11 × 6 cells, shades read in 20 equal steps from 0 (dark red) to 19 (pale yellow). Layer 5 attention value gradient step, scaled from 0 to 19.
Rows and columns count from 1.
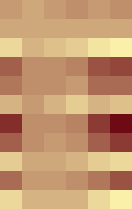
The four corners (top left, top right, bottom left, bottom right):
12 11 17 19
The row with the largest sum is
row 3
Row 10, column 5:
9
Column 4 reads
11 13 16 10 12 16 10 11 14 11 14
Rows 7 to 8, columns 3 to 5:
11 10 4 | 12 11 7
